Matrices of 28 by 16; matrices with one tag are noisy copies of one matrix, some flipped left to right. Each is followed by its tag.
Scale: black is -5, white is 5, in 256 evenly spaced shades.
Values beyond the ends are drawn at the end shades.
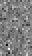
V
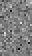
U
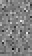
U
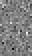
U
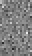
U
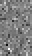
V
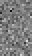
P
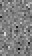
U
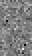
V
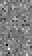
V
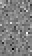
U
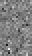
V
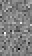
U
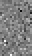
P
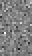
U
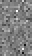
V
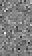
U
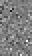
P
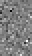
P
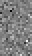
P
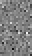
U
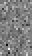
V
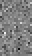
U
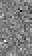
P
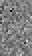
P
